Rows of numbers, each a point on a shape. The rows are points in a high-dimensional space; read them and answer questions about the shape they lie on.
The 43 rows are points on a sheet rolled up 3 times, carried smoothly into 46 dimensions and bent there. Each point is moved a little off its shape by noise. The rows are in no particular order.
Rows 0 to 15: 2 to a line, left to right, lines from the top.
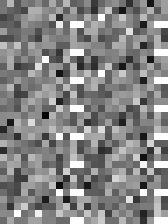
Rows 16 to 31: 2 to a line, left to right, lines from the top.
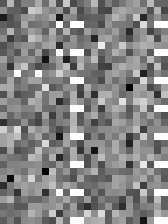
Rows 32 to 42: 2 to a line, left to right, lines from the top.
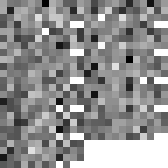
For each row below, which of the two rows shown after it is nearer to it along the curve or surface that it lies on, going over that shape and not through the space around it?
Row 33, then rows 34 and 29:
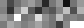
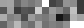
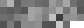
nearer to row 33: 34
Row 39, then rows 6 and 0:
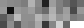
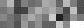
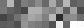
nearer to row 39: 0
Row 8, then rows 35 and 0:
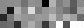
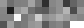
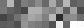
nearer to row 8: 35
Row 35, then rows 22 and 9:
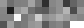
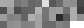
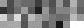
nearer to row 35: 9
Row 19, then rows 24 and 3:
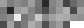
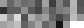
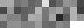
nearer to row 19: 24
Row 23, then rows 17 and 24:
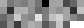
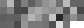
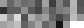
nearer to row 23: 24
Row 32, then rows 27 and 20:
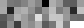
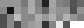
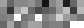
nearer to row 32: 20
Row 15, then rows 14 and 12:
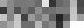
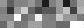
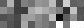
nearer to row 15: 12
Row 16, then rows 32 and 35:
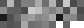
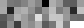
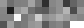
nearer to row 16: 32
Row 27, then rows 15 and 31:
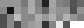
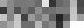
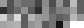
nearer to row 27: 31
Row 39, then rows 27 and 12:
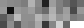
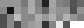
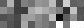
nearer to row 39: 27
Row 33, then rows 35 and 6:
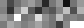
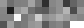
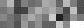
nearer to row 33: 35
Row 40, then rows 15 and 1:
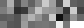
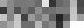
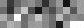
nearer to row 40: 15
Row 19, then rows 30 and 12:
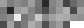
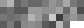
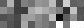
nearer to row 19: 12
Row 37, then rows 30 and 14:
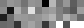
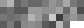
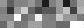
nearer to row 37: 14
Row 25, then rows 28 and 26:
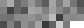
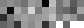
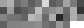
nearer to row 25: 26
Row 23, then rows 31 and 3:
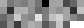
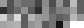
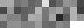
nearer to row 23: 31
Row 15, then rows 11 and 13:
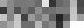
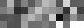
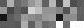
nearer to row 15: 11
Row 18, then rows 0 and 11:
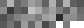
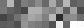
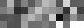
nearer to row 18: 0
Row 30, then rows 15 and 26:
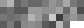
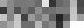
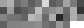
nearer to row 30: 26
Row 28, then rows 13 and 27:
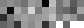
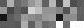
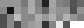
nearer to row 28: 13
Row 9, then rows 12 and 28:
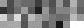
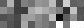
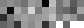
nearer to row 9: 12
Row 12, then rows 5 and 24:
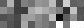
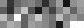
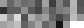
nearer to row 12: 24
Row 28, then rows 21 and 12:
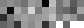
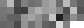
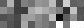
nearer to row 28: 12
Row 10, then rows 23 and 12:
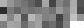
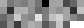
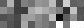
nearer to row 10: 12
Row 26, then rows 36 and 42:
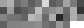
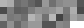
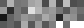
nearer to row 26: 36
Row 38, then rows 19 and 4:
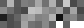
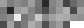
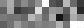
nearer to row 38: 4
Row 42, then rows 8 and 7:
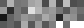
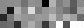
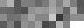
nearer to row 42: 8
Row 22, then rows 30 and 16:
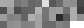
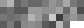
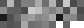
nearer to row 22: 30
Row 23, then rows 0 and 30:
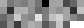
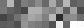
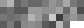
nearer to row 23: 0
